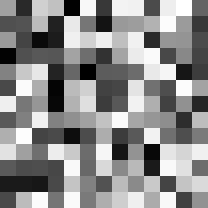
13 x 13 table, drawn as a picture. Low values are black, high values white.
Ninth with the lowest average: top left. Slope: none. Mirror symmetry: none.
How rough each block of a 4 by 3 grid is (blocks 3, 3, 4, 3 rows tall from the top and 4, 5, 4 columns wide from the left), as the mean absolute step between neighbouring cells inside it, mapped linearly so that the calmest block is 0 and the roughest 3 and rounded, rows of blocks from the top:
1 2 1 / 1 1 3 / 2 2 2 / 0 0 3
